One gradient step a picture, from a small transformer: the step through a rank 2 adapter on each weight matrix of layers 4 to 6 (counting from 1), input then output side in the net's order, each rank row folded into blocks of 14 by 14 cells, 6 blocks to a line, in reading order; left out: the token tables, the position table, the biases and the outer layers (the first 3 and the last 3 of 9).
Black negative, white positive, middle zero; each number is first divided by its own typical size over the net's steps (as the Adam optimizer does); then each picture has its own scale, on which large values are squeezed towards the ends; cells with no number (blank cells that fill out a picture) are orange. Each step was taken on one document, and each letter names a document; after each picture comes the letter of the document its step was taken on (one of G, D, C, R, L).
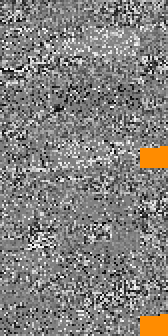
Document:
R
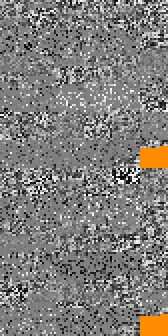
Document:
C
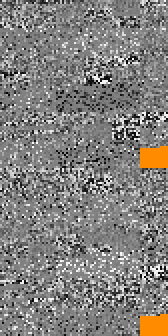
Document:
R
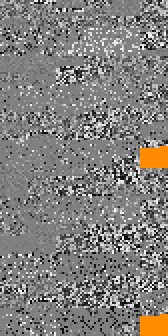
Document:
C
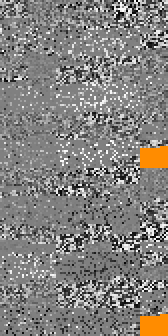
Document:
C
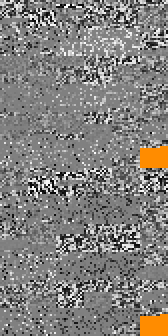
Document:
C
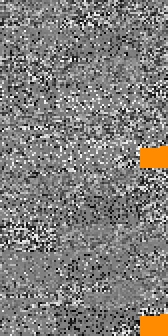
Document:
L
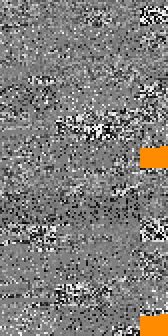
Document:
L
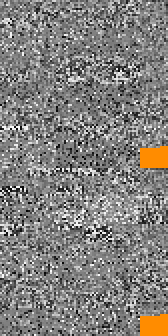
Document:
R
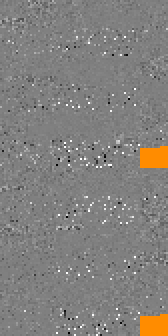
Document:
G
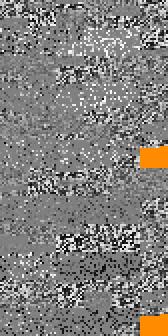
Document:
C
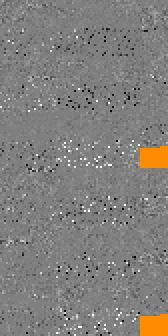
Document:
G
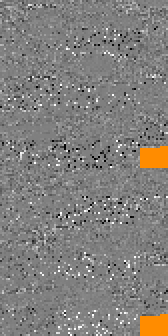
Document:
G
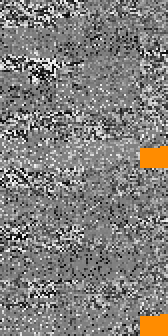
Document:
L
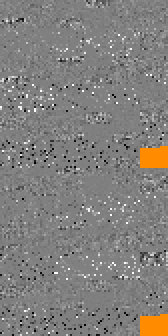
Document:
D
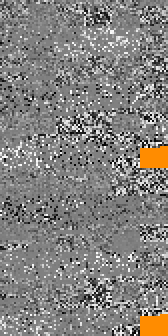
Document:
L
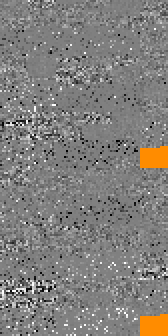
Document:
D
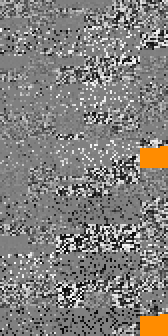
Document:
C
